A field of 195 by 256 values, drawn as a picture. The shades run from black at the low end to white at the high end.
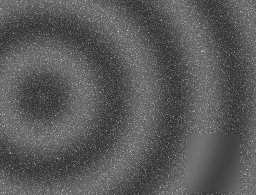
Odd patch: calmer, in the bottom right. Odd rows or columns: none. Calmest part: bottom right. Slope: none. Rings: centred on the middle left.
